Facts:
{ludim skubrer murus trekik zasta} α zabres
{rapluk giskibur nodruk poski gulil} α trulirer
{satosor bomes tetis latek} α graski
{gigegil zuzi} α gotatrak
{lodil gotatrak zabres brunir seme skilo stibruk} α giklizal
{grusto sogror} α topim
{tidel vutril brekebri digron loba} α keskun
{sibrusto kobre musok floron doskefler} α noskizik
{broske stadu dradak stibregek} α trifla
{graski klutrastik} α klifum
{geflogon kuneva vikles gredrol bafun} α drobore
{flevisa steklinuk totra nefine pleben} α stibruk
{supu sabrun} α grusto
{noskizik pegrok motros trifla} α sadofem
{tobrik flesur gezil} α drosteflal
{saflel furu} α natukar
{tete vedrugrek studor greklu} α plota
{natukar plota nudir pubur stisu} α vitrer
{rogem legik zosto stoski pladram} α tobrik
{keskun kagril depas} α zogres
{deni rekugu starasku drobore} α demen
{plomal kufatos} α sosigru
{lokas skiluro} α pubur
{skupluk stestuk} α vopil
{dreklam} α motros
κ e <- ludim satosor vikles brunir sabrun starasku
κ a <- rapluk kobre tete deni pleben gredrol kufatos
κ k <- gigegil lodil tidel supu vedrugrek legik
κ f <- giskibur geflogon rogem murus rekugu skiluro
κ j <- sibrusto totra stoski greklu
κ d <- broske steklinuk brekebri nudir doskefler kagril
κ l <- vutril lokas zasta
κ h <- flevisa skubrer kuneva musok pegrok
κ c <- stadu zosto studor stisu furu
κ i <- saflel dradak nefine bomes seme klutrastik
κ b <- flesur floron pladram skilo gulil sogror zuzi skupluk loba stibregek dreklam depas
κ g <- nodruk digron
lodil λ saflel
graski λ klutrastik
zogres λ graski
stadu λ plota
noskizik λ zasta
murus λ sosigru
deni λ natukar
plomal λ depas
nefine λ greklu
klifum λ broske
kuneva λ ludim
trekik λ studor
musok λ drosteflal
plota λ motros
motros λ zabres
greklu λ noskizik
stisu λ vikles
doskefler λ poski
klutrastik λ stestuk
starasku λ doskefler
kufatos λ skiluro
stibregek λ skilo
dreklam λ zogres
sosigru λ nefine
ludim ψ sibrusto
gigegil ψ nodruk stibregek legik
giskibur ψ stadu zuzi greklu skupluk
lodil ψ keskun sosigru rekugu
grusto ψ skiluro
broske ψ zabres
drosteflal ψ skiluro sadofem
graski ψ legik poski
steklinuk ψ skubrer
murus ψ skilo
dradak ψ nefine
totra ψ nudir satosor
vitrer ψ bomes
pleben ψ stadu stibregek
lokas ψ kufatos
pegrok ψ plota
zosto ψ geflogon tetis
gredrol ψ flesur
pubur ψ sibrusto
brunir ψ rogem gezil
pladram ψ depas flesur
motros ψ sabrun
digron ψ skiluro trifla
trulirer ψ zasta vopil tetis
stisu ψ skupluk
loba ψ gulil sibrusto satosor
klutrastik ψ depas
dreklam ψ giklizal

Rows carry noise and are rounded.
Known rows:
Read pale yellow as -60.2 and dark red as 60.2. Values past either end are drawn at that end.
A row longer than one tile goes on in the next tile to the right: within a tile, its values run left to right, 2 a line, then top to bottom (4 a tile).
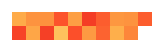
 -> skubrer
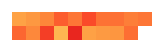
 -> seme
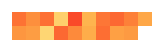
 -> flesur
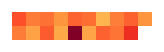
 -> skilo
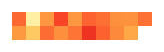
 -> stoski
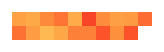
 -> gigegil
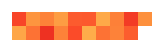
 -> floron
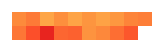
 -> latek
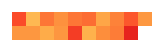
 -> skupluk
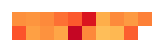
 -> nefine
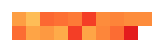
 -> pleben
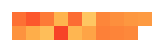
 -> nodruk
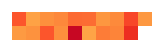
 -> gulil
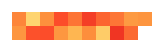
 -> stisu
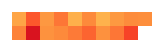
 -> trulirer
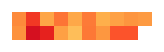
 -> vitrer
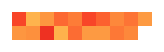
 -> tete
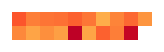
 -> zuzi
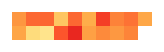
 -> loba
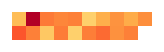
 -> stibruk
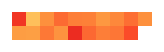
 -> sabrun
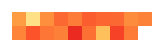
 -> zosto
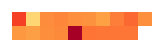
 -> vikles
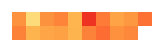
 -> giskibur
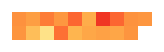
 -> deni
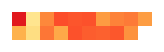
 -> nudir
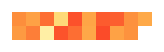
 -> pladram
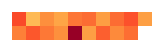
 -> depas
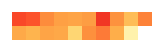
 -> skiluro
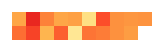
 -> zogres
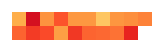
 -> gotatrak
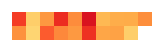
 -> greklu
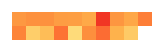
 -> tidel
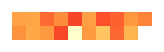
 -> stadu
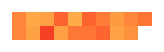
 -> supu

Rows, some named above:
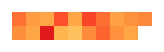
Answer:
vedrugrek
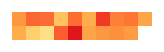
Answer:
loba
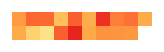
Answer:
loba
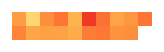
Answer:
giskibur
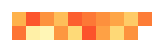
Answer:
murus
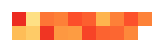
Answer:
doskefler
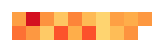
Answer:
sosigru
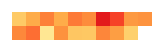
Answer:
klutrastik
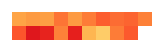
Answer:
vutril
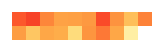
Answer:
skiluro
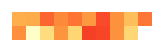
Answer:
totra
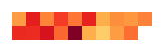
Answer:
zasta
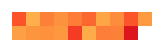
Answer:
skupluk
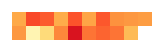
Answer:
ludim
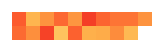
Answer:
saflel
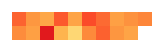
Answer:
vedrugrek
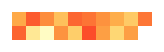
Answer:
murus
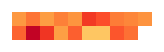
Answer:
lokas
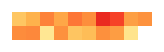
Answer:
klutrastik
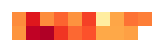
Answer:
noskizik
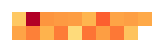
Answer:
pubur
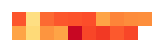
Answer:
steklinuk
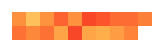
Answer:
bomes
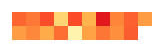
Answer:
dreklam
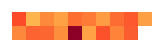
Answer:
depas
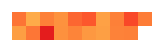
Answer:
kobre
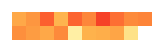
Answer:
dradak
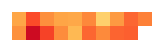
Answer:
motros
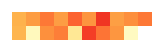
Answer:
sibrusto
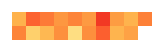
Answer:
lodil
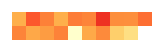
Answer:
musok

